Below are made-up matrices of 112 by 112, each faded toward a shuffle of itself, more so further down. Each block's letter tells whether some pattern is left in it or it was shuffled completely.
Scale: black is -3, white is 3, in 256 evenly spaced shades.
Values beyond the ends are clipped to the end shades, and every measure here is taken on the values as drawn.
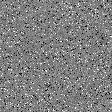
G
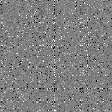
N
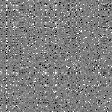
N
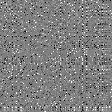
N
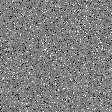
G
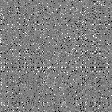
N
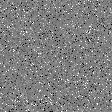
G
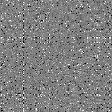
N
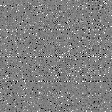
N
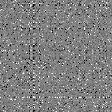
N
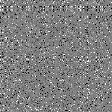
N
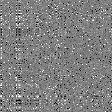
N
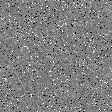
G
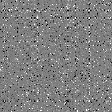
N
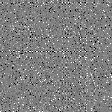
N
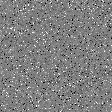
G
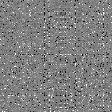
N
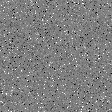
G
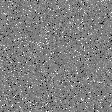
G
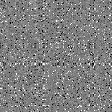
N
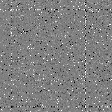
N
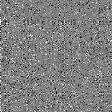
N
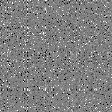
N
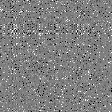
N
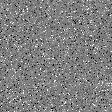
G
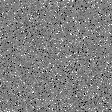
G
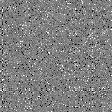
N
